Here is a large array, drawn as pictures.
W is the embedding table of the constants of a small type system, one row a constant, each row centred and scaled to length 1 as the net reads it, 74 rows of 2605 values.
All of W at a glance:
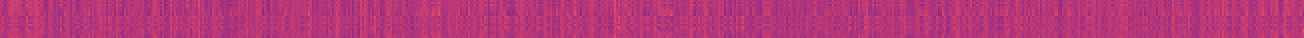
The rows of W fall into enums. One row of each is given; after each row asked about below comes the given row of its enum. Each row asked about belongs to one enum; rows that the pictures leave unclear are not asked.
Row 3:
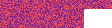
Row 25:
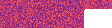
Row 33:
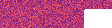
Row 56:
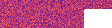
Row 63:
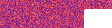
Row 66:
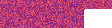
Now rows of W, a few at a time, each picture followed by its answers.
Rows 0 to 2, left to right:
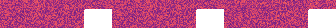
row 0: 3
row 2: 25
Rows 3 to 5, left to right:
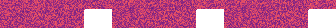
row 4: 25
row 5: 25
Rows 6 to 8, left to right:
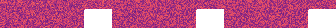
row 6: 66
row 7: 3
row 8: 3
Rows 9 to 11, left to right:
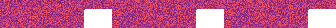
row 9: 33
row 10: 3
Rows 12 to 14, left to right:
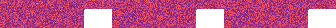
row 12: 66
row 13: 3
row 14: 3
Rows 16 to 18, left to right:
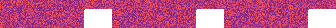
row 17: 3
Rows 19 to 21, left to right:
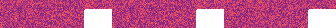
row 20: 25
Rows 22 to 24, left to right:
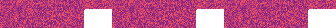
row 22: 25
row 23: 25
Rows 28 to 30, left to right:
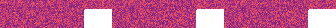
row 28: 66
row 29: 25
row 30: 25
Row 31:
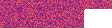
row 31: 25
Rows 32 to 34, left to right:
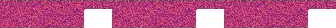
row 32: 33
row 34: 33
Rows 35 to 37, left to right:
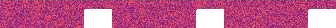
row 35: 3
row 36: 25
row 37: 33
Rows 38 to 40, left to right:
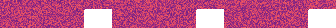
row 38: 33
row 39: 3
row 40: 25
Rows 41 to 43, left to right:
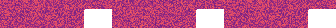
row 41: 3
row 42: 33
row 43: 3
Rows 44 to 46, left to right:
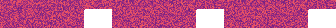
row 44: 25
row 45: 33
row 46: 33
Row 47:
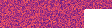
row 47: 56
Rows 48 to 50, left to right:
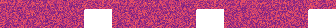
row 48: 66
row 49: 66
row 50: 25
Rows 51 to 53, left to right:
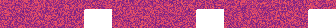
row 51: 3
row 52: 33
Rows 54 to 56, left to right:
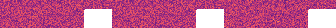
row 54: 33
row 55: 33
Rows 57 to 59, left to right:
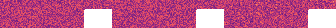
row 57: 33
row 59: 63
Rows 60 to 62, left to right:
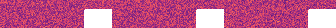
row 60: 66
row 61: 3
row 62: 56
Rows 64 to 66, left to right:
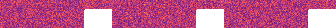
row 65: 63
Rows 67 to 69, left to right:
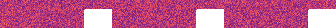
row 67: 56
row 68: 3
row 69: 66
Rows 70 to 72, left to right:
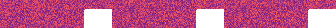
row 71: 25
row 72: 25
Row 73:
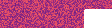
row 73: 3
